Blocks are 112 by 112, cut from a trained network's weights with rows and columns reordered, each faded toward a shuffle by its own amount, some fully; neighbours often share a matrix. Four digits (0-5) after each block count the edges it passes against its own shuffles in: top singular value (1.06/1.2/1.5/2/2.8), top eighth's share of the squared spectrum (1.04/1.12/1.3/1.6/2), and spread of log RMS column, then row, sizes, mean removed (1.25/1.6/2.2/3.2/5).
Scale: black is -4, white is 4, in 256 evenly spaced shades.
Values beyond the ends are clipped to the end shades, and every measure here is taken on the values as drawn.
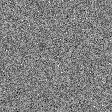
0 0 0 0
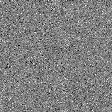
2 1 0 0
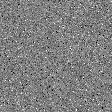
0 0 0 0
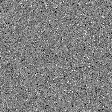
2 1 1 0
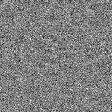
3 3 1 1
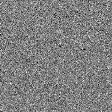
2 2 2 0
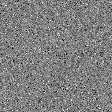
1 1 0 1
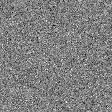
0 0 0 0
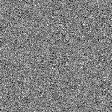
3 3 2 1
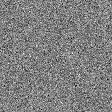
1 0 0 0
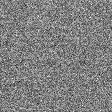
0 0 0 0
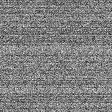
4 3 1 1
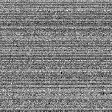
5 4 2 3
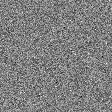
0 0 0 0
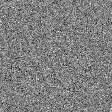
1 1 0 0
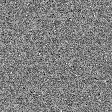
1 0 0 0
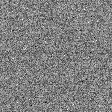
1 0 0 0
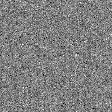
2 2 1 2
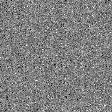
2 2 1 2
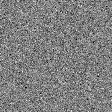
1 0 0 0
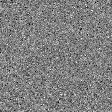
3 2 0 0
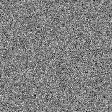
2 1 0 0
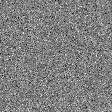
1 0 0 0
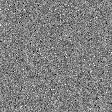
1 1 0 1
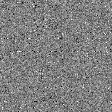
2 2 1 2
